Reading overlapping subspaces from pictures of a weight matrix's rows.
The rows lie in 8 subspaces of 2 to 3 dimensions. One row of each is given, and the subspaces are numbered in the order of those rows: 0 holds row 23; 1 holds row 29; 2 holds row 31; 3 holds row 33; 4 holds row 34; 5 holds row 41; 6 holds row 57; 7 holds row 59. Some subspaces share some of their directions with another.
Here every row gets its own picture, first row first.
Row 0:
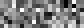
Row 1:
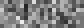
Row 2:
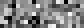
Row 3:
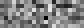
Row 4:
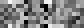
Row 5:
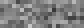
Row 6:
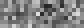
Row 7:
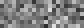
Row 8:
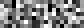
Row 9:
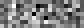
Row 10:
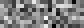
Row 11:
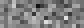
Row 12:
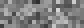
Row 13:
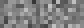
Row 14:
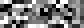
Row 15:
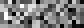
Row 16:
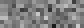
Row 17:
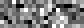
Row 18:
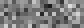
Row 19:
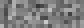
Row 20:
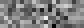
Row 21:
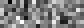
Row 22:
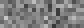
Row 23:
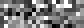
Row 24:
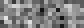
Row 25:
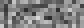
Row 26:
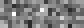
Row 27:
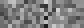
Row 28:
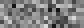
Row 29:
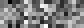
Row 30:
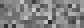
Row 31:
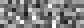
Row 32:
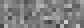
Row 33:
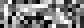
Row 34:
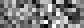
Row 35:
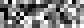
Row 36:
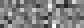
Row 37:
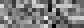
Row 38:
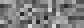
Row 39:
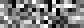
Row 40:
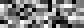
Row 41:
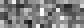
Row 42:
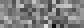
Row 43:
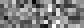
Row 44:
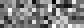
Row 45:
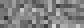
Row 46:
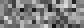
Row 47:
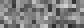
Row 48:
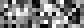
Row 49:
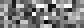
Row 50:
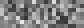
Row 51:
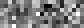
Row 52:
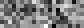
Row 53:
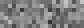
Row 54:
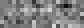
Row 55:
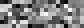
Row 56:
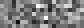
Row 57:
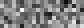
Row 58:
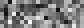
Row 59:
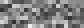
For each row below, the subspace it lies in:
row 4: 1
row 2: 0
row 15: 3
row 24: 5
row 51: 4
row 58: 3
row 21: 2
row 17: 5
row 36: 2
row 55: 7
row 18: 4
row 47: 6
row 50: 2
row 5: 7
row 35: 3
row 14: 7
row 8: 0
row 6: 4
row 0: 6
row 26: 5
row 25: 3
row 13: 7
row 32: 0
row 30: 6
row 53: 6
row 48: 4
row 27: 1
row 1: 2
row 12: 3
